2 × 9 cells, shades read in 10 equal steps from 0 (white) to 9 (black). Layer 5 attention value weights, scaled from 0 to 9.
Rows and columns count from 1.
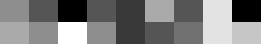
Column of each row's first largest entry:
3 5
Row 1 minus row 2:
1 2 9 2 0 -3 1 0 7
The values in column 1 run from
3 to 4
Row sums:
51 32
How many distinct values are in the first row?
6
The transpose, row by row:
4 3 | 6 4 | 9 0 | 6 4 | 7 7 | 3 6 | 6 5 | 1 1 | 9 2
